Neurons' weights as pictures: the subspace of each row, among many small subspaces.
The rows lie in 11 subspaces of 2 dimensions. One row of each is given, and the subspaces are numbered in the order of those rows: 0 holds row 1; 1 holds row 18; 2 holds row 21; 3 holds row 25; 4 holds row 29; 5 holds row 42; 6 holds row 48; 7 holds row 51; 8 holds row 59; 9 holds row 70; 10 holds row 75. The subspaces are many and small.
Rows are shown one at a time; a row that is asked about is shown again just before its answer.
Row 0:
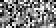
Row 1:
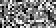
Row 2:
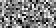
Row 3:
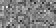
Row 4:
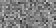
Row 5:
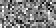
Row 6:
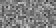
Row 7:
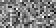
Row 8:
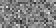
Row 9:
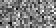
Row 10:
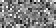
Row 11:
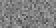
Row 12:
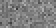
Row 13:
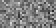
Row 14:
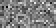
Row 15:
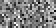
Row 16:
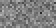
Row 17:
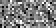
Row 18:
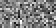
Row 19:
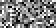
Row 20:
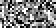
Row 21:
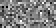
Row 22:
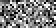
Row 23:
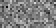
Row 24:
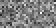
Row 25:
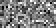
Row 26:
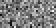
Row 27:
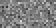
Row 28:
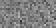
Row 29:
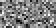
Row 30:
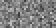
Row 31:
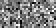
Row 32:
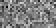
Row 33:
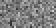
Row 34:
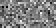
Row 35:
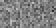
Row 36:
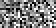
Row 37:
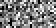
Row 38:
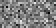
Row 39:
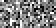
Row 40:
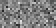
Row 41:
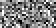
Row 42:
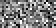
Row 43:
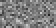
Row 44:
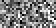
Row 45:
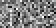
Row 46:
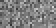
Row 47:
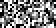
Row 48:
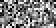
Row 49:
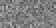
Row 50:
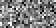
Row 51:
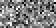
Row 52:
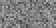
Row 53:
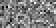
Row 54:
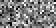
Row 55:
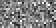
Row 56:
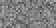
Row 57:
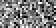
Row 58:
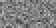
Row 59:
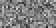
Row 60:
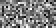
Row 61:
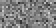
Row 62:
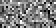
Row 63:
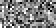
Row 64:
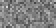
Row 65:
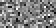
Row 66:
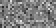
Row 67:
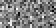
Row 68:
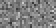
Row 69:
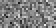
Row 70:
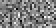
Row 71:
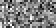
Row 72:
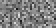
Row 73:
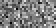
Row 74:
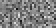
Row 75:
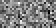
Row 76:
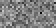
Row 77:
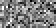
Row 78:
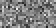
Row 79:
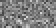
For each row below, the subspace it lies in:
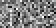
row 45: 9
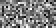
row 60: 8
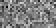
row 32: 1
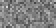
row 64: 1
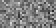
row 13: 10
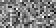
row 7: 9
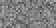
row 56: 5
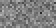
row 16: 7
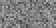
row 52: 5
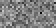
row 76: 7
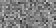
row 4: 5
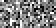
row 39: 6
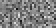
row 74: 9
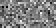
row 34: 2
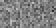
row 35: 6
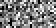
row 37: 2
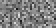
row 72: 9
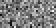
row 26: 10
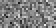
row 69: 8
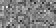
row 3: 3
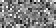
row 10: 6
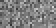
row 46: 1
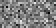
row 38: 1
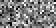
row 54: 7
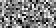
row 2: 4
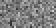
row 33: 10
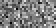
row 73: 8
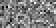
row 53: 3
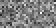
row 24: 7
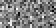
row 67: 2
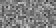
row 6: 8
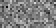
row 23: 1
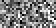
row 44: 10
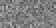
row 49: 10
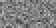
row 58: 4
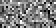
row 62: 10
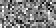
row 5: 0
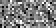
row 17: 0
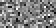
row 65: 4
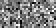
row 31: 6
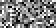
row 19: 9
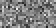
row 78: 8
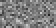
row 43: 4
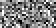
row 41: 9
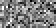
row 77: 3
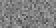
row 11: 4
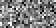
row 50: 5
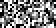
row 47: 6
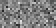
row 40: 6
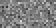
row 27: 2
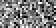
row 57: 8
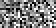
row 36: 2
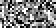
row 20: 0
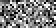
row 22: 7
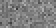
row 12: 8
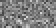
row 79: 4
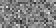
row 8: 1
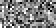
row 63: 0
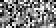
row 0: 6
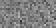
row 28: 2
